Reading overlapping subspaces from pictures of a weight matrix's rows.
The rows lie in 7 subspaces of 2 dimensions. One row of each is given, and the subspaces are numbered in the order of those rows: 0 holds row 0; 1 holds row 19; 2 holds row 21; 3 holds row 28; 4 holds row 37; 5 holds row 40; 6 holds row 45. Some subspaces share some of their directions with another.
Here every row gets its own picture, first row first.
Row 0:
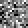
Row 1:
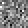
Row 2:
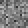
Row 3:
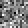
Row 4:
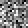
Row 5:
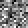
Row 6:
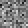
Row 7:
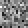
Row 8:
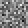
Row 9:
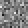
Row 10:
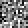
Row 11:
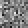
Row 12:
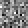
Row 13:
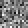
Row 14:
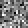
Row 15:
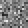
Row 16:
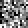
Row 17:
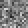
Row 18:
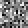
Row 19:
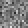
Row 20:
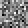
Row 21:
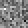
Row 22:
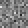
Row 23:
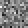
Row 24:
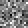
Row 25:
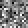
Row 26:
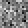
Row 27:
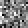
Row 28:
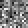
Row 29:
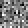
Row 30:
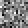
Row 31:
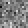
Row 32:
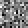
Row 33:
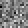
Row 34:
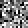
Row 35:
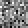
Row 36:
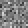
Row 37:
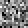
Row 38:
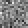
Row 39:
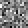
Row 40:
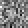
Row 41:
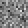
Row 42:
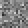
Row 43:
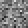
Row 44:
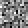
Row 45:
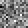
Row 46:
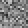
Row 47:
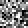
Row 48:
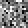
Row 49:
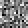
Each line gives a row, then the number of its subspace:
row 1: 5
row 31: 2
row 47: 4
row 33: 6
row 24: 4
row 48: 2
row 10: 3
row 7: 4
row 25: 3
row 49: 2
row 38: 1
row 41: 5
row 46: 1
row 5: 3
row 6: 0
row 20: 5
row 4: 0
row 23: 4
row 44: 3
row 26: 2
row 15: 1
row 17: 3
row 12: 6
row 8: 5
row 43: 3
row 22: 6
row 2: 6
